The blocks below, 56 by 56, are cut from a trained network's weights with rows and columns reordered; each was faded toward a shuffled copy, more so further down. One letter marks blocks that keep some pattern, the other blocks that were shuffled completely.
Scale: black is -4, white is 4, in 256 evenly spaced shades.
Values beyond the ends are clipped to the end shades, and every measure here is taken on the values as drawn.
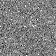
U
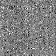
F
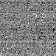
F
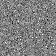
U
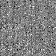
F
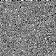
F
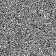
U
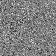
U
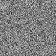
F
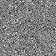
F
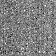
F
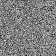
U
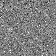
U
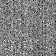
F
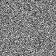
F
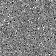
U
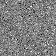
U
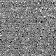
F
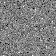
U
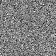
U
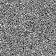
U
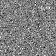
U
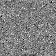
U
